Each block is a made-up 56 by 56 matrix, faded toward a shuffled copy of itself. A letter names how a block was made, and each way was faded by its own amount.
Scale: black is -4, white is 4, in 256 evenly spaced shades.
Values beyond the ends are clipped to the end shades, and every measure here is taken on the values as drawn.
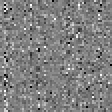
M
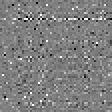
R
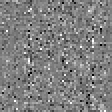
M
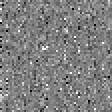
M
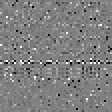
R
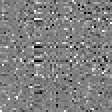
R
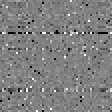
R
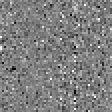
M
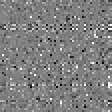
R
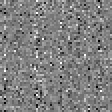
M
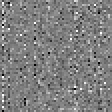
M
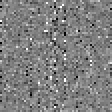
M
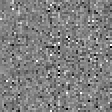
M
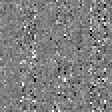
M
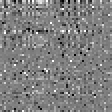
R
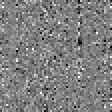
M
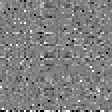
R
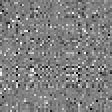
R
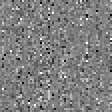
M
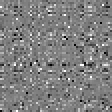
R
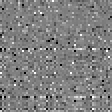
R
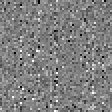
M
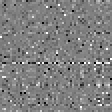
R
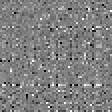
R
